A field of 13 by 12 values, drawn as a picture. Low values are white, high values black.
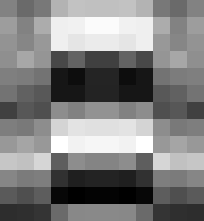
It is mirror symmetric from left to right. The ninth with the lowest average is the top middle. Horizontal stripes repeat 2 times down the table. The bottom middle is the ninth with the highest average.
